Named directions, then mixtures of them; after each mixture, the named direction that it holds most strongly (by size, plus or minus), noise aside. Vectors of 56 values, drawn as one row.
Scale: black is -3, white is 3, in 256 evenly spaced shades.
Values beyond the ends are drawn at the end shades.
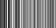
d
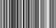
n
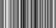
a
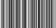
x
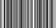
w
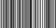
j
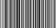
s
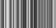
a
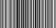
s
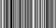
j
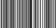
j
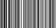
d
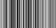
n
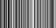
d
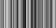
a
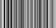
w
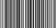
s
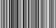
n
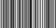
j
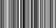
a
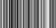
n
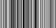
n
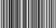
x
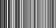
d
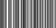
a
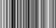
n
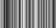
a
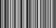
x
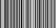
s
